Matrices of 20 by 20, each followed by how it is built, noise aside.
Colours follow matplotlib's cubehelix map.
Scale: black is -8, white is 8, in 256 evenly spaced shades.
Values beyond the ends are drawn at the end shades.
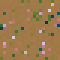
sparse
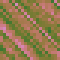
Toeplitz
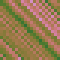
Toeplitz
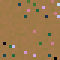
sparse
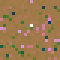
sparse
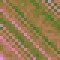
Toeplitz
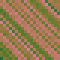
Toeplitz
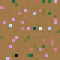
sparse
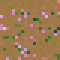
sparse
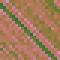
Toeplitz
